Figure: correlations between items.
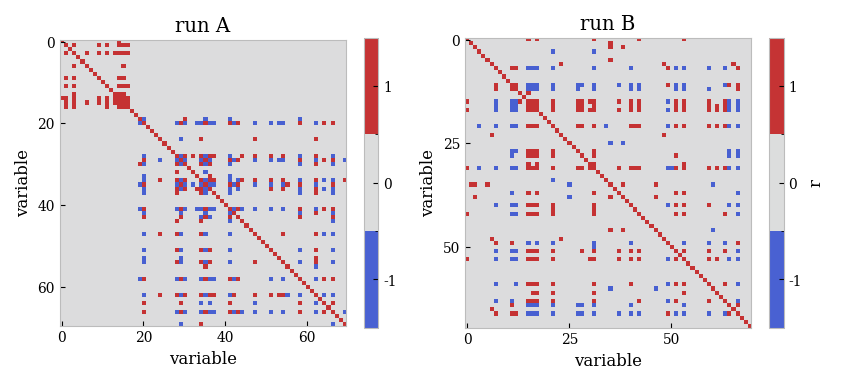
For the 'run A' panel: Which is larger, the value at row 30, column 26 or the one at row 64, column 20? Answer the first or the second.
the second
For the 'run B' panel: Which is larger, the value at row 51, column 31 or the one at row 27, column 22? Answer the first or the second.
the first
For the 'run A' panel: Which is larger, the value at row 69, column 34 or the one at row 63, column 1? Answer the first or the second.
the first
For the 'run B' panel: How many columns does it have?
70
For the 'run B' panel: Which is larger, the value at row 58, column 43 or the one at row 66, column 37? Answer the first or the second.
the first
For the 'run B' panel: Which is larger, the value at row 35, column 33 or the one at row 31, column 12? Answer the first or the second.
the first
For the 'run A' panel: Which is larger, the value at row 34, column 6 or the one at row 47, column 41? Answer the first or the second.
the first
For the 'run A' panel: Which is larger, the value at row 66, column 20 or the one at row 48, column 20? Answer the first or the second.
the first
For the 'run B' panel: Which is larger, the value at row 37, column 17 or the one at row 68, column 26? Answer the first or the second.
the first
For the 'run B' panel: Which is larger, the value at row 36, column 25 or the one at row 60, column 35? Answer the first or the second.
the first
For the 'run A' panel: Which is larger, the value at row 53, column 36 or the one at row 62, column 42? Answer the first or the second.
the second
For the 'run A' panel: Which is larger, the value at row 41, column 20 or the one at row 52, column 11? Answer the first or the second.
the first
